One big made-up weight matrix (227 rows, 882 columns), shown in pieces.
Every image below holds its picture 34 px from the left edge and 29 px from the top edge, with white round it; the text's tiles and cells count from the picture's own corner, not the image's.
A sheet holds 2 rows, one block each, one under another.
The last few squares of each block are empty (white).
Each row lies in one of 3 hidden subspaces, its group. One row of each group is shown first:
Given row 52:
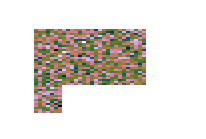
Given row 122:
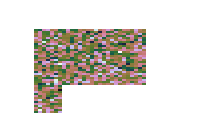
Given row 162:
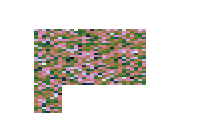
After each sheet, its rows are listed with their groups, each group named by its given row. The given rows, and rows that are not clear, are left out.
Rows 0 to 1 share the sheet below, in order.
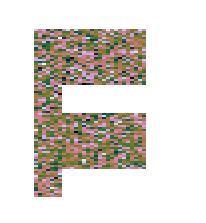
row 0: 162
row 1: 52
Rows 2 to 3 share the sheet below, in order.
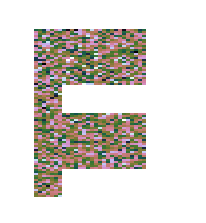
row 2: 162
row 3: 52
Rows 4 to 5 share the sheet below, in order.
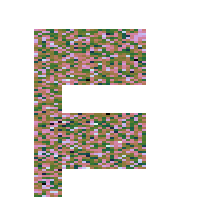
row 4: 122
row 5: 162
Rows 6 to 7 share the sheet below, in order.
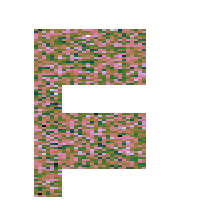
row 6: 52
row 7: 122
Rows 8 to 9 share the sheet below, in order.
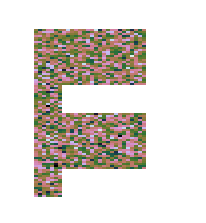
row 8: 52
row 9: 122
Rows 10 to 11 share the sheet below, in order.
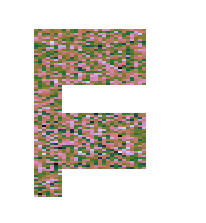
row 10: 122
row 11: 122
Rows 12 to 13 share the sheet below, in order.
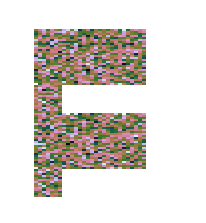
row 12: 162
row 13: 162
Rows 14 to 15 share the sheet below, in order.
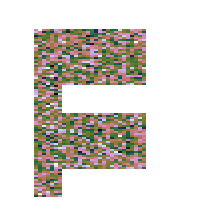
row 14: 52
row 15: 122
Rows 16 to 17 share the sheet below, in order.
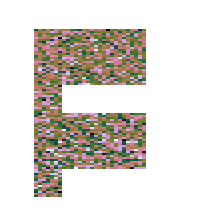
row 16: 162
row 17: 52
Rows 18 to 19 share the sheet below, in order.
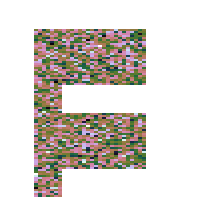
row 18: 122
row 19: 52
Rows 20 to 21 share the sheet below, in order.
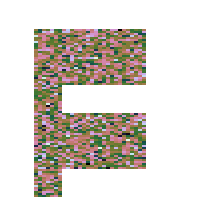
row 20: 52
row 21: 122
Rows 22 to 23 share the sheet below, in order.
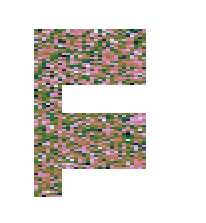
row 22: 52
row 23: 122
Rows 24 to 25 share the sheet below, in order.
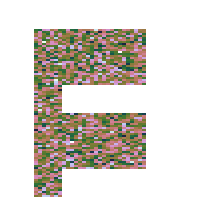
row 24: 122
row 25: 162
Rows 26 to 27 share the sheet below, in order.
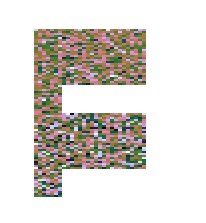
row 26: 162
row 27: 162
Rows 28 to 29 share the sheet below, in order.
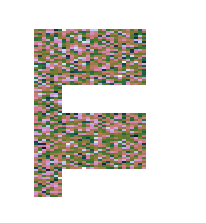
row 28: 52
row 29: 162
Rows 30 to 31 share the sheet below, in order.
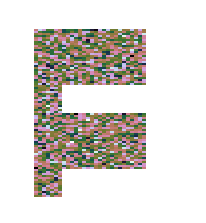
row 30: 52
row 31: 162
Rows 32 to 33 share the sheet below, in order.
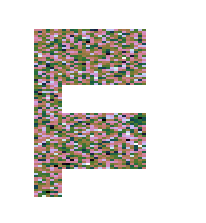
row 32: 52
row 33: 122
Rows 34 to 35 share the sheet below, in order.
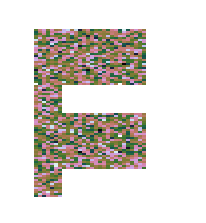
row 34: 162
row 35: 122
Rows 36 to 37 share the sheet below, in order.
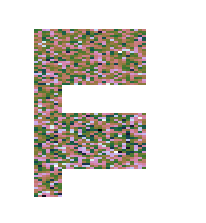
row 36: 122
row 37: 122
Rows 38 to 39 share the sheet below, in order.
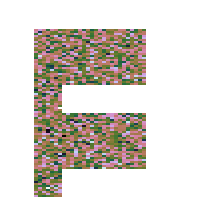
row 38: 52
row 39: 52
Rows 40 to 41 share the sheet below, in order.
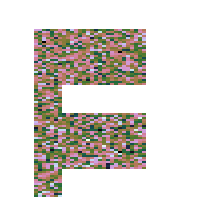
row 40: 122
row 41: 122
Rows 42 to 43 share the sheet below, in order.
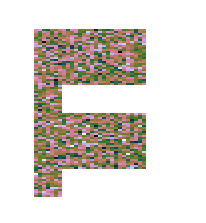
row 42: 122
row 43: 52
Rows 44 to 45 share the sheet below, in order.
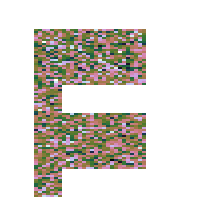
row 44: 122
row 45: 162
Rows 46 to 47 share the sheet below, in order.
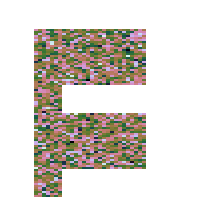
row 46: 122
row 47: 162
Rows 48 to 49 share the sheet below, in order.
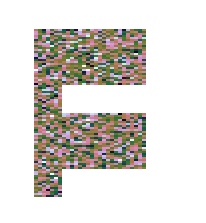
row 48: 162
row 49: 52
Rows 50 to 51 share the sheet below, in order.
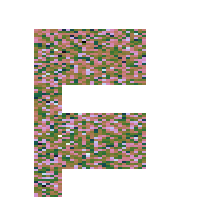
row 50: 52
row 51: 162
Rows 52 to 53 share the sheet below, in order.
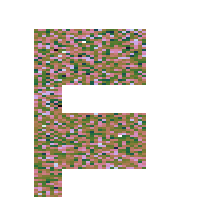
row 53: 122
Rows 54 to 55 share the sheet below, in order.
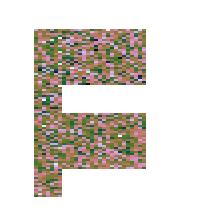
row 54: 162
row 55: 122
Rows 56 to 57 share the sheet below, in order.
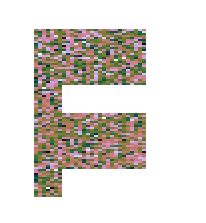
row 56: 52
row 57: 52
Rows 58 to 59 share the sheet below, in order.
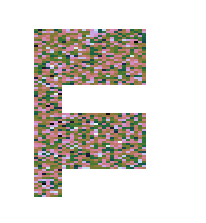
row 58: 52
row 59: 162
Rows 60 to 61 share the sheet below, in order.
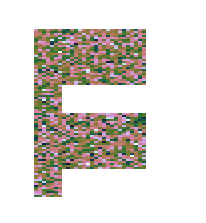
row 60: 162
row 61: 122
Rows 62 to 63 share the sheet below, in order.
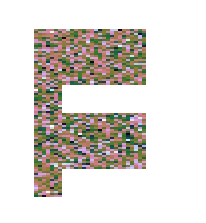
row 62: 52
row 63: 122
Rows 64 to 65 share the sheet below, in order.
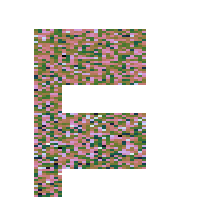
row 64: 52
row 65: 122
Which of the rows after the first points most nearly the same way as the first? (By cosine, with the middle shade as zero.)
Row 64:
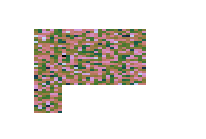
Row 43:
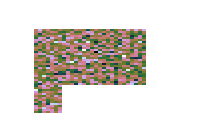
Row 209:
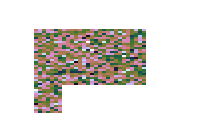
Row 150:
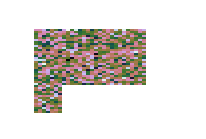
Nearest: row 150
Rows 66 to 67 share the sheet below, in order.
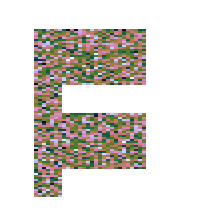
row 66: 162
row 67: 52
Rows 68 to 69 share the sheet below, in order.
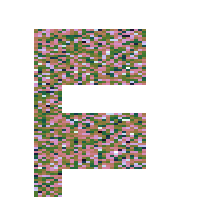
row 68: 52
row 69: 52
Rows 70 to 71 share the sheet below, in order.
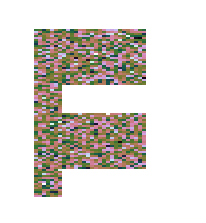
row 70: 122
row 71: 162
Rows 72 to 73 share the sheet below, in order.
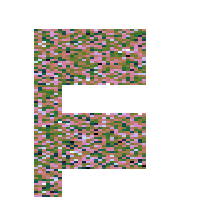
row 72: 122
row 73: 162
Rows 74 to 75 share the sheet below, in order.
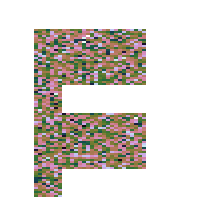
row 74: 52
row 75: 52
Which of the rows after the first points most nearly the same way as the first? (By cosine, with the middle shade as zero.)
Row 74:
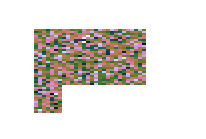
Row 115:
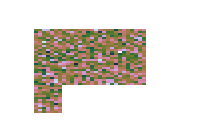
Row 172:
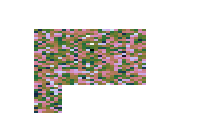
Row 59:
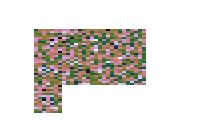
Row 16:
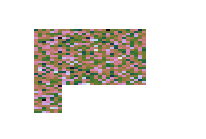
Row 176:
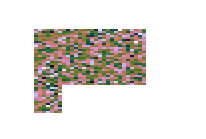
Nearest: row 172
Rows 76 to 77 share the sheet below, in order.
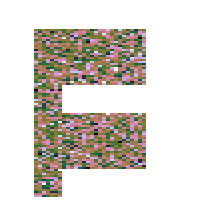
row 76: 52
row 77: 162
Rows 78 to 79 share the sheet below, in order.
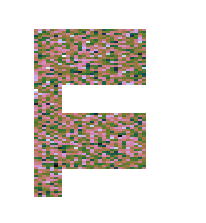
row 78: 52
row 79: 122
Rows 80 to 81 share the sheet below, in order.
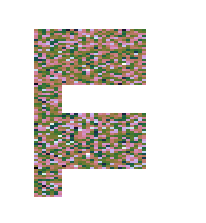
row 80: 162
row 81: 162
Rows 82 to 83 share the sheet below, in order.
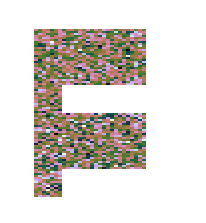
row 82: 122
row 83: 52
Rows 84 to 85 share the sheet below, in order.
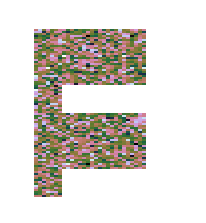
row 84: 52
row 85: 122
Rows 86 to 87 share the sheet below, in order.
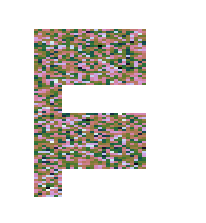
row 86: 122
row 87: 52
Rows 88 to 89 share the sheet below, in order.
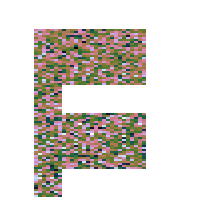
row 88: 52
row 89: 52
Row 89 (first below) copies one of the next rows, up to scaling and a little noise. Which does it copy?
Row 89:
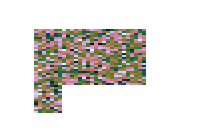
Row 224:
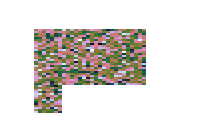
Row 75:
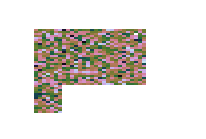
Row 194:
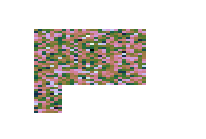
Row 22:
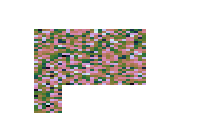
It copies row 224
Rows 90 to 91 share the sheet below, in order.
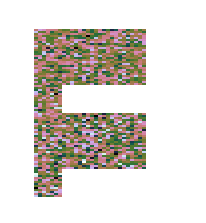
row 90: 52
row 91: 52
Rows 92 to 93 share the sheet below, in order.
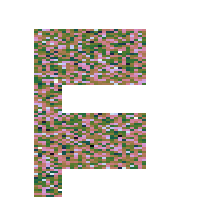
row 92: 122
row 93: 52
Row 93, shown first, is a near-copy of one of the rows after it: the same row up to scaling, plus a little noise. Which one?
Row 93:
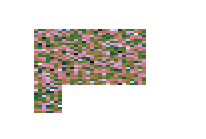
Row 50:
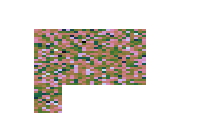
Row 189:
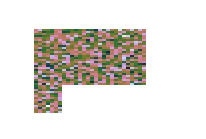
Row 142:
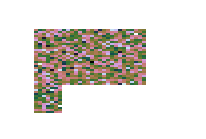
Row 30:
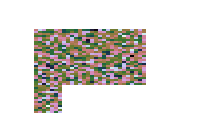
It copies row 142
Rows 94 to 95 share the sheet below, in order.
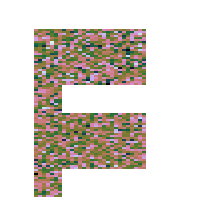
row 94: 122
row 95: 52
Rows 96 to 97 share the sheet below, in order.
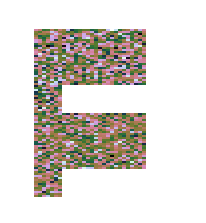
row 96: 52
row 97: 162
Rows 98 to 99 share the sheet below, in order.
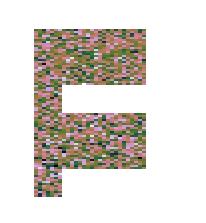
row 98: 162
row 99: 122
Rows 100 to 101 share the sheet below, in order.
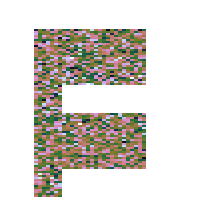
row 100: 162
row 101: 52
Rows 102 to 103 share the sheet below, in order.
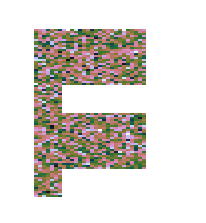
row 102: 162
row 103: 122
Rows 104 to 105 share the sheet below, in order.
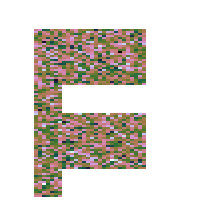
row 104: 122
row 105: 162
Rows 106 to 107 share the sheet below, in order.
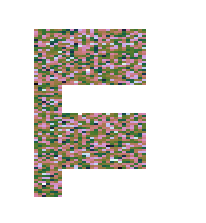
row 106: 162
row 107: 162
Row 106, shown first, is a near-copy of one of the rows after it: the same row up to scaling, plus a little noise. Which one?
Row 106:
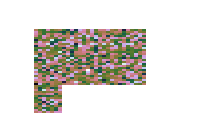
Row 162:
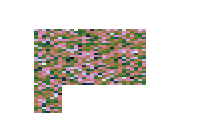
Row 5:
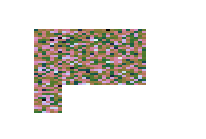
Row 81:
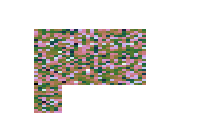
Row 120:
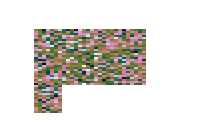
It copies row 81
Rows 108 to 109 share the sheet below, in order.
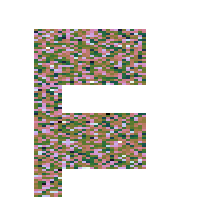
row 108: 52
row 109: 162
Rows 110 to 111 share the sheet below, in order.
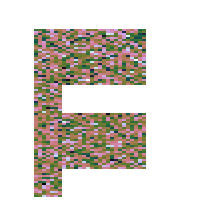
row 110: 122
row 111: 162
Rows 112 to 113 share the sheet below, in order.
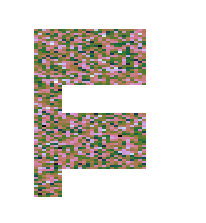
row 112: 122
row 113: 122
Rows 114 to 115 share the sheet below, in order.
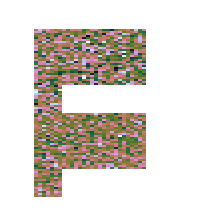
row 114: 52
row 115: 122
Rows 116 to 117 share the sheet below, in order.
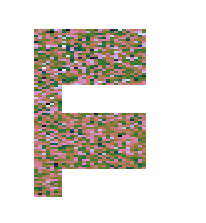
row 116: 52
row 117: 122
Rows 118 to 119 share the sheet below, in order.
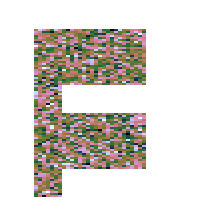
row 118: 52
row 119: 122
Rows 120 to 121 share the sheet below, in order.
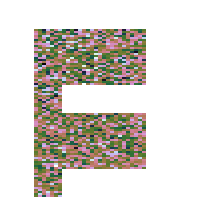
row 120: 162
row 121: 122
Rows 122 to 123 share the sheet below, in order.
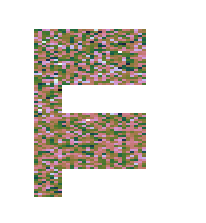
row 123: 52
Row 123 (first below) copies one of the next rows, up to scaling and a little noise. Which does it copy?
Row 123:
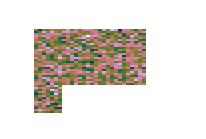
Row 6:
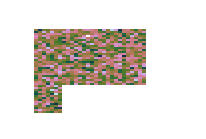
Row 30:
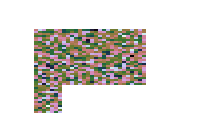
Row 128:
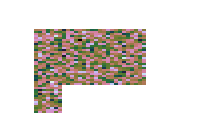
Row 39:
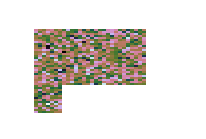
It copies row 6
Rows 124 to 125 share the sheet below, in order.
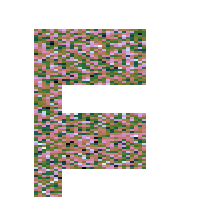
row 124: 122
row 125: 162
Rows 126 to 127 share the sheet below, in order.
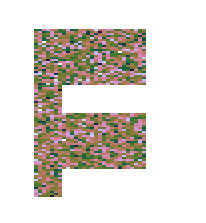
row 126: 122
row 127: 52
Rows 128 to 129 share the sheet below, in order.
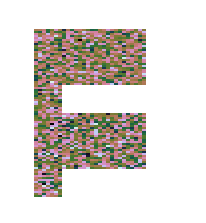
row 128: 52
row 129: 162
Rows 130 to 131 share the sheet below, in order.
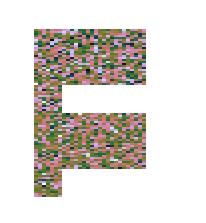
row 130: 162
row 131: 162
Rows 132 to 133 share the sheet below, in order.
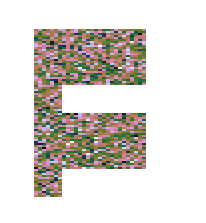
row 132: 122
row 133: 162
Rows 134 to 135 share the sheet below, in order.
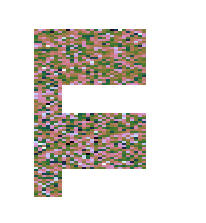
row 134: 52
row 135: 162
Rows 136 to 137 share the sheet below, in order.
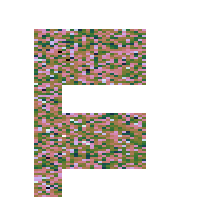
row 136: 162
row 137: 52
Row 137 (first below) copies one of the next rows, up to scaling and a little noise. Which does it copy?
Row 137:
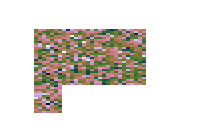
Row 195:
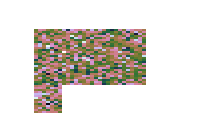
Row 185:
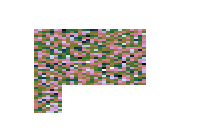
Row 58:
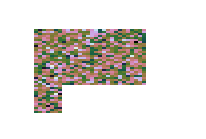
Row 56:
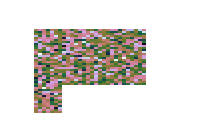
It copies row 195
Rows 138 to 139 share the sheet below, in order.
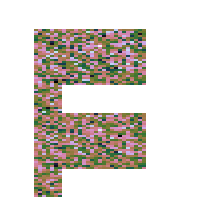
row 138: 122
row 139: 122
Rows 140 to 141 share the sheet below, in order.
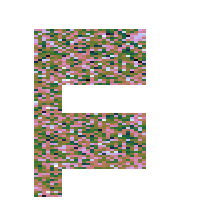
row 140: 122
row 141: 122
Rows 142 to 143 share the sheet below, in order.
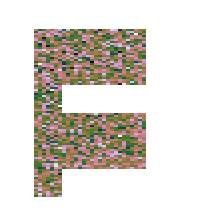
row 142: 52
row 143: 122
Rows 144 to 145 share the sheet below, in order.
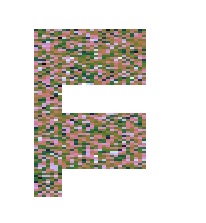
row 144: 162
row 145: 52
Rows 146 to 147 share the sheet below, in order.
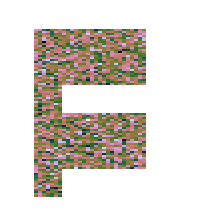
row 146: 122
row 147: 52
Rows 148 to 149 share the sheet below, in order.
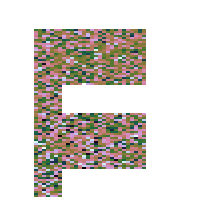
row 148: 162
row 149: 162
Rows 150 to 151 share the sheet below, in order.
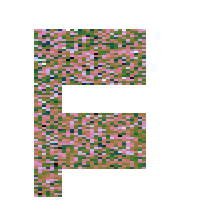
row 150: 162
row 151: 122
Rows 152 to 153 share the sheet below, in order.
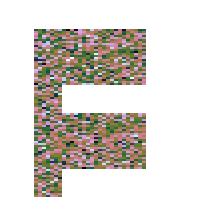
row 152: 162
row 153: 162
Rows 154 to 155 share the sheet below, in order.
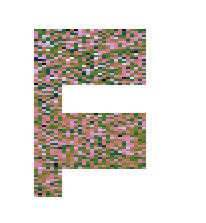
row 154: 162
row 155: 122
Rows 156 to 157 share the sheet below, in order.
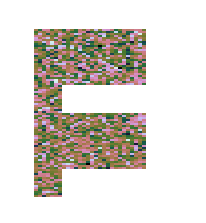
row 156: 122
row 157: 122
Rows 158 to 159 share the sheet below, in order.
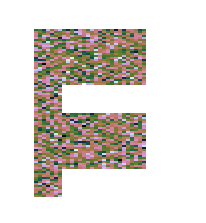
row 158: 162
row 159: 52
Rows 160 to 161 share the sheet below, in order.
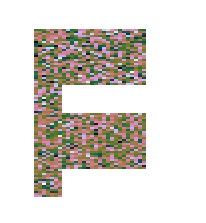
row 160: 122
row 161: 162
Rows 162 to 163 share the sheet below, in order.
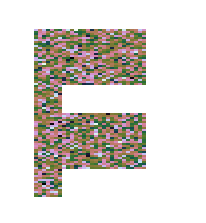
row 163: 162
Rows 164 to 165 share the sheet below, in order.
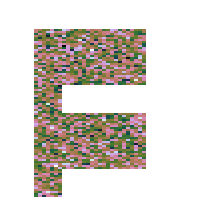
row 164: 52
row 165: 122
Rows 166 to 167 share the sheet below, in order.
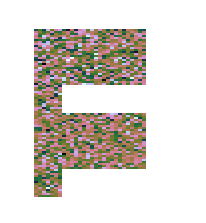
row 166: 162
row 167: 52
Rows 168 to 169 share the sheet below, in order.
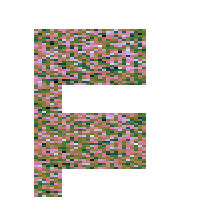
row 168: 122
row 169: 122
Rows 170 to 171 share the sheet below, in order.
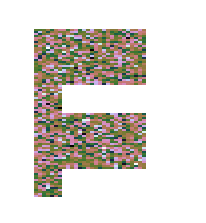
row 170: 52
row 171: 52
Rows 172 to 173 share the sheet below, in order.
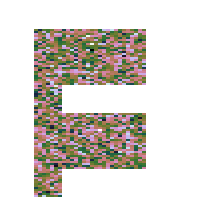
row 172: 52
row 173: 122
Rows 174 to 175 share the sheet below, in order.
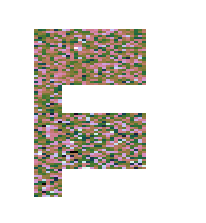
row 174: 52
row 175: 162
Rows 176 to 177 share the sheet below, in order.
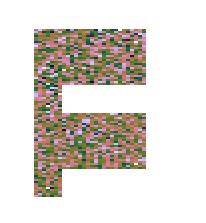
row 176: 52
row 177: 52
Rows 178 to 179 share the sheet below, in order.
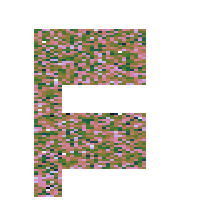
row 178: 122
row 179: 52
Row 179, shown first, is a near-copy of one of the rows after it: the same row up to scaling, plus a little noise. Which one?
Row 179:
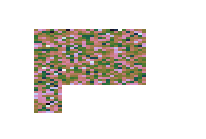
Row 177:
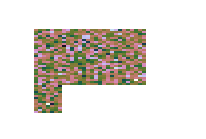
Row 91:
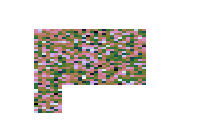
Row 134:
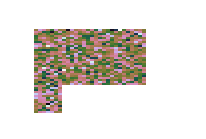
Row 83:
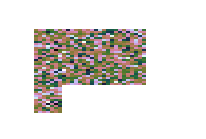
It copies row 134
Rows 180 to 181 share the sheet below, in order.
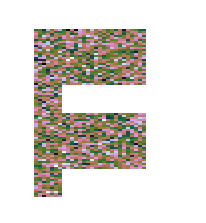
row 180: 162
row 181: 122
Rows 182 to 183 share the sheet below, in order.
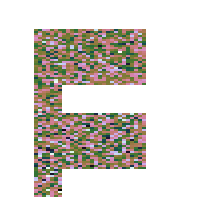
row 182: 122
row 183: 52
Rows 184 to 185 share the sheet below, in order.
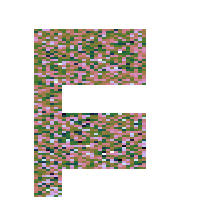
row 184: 122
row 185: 52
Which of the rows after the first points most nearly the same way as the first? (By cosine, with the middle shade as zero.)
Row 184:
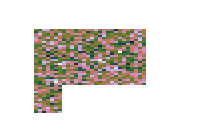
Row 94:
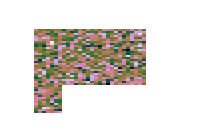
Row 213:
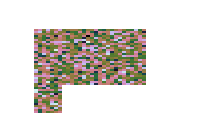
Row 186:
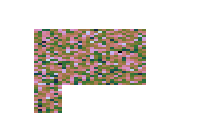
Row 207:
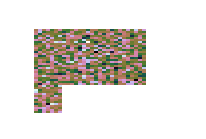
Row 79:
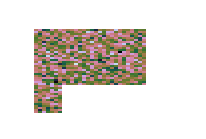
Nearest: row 94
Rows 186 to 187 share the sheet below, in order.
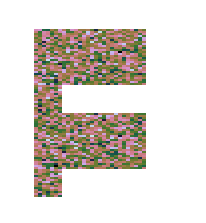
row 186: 122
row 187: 122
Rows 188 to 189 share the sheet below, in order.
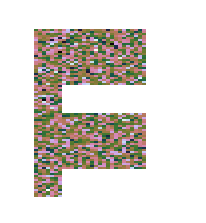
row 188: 162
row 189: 52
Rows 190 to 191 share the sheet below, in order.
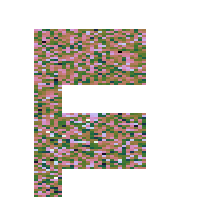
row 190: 122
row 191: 52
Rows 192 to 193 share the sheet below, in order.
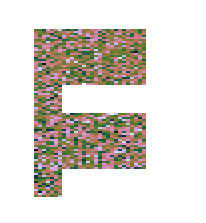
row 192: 162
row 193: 52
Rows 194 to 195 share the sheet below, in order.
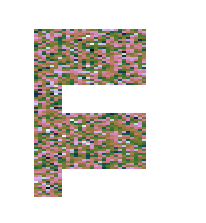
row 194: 52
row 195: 52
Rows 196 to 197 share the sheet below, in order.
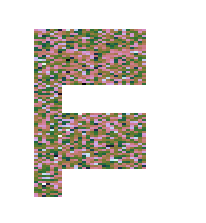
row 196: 162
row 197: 162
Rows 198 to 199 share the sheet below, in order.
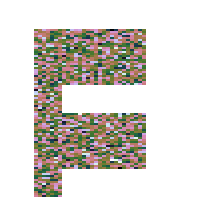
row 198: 52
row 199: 162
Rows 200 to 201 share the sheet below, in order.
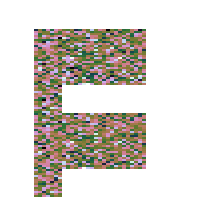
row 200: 162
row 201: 162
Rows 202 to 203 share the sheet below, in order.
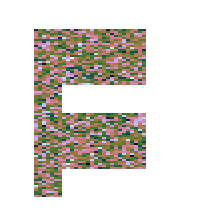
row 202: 162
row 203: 122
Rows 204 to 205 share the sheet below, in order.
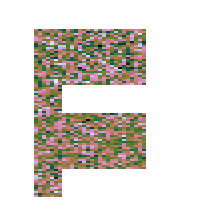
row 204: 122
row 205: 52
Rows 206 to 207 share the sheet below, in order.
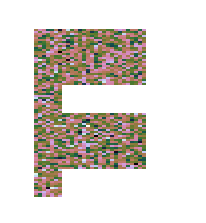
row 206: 162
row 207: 52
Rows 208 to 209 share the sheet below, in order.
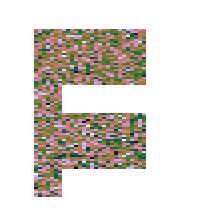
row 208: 52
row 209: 52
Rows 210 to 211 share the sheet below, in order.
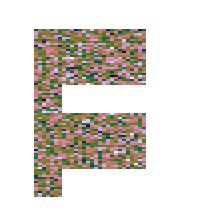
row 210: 162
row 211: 52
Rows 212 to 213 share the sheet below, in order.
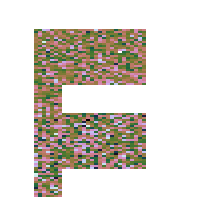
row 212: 122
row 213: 52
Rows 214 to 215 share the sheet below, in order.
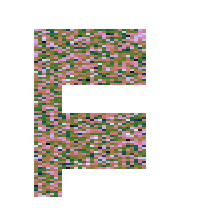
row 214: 122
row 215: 122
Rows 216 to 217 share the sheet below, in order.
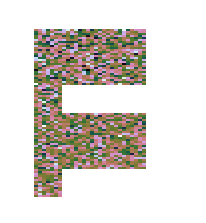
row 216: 162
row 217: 122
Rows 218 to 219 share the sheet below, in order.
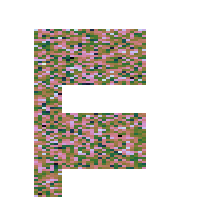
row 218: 162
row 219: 122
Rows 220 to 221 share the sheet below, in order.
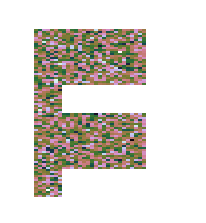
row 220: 122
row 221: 52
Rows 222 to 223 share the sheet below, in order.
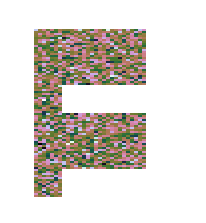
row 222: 162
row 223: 162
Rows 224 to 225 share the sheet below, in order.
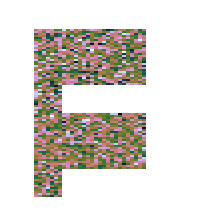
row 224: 52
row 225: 52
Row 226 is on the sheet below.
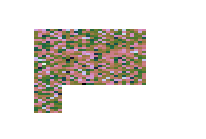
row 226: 162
